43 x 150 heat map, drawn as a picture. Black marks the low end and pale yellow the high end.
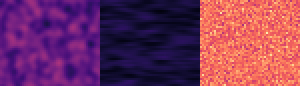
The table splits into one row of 3 panels. Panel 1,1: low, blotchy. Panel 1,2: very low, streaked across, faint in contrast. Panel 1,3: high, fine-grained.
